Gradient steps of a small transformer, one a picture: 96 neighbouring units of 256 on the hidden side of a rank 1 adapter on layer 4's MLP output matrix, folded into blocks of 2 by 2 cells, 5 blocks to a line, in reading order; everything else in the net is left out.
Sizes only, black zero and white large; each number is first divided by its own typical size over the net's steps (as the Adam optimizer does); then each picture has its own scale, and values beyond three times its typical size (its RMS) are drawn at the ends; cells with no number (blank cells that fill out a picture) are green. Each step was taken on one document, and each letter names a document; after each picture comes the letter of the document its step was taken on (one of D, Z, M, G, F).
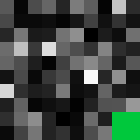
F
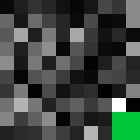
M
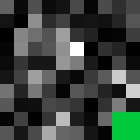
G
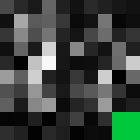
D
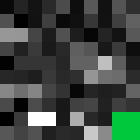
F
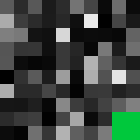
F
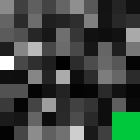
F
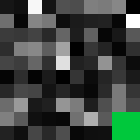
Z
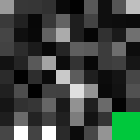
D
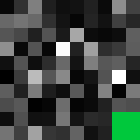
Z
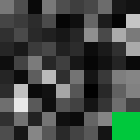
M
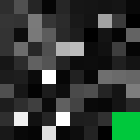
G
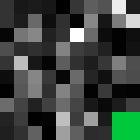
Z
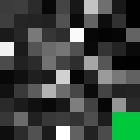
Z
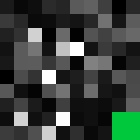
G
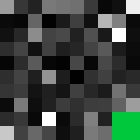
M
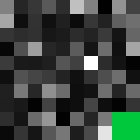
F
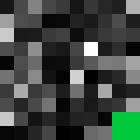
D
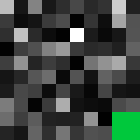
Z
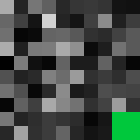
D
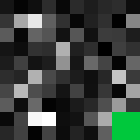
M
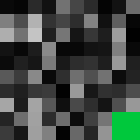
D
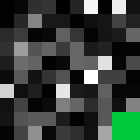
F
